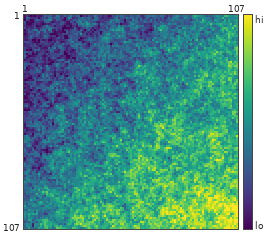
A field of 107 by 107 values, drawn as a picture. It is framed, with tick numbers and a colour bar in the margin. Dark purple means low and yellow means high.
Ninth with the highest average: bottom right. Slope: up to the bottom right. Ninth with the lowest average: top left. Mirror symmetry: none. Stripes: none.
